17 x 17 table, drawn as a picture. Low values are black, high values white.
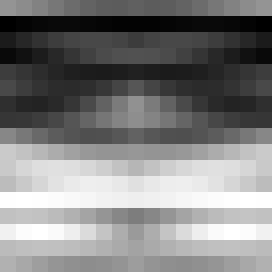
It is mirror symmetric from left to right. Overall the values sit about 50% of the way up the scale. The grain runs across in streaks. The field climbs toward the bottom.
